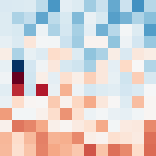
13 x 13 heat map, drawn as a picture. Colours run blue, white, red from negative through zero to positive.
Odd patch: rougher, in the middle left. Average level on the scale: 50%. Slope: up to the bottom. Roughest part: middle left.
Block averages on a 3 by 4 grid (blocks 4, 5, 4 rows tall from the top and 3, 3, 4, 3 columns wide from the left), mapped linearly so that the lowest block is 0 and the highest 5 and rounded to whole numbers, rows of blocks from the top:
1 1 0 0 / 2 3 2 2 / 5 5 4 4
